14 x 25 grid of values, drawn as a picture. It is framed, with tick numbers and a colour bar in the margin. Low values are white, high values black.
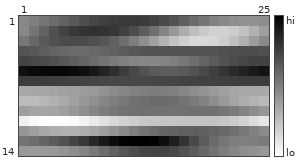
The bottom left is the ninth with the lowest average. The top left is the smoothest part. The grain runs across in streaks.
